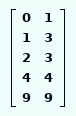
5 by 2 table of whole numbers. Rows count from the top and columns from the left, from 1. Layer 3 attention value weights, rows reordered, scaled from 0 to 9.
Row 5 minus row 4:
5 5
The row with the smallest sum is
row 1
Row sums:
1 4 5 8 18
